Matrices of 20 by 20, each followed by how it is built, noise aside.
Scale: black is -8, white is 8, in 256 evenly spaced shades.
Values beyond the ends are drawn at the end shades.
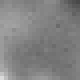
smooth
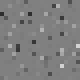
sparse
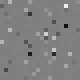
sparse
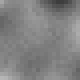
smooth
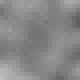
smooth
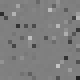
sparse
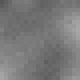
smooth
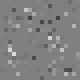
sparse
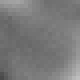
smooth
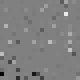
sparse
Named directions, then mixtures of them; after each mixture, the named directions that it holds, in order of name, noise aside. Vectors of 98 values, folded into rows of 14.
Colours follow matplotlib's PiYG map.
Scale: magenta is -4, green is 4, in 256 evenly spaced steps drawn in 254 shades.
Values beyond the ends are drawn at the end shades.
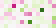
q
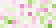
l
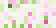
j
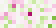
j, l, q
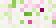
q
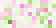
l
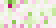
j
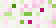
q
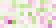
l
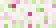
j, q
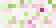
j, l, q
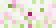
j, q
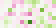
l, q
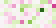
l, q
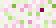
j, l, q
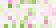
j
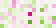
l, q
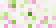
j, l, q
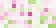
j, l, q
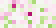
j, l, q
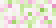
j, l, q
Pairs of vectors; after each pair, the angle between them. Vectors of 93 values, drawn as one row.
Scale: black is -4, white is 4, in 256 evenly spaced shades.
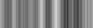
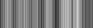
nearly opposite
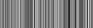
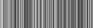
partly aligned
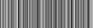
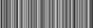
nearly opposite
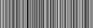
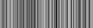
orthogonal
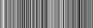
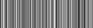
partly aligned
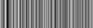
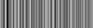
nearly parallel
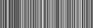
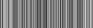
orthogonal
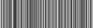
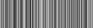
partly aligned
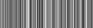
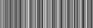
nearly parallel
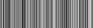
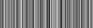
orthogonal
